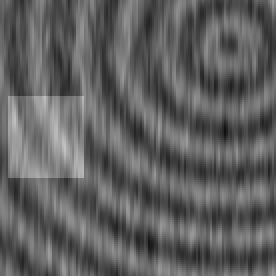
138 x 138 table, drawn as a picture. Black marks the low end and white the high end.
In the middle left lies a patch that is higher than the rest. The halves do not mirror each other. Concentric rings centre on the top right. On average the colour sits 40% of the way up the scale. The ninth with the highest average is the middle left.
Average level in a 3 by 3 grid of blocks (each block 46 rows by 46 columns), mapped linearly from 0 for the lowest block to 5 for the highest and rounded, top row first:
1 1 0
5 1 0
1 1 1
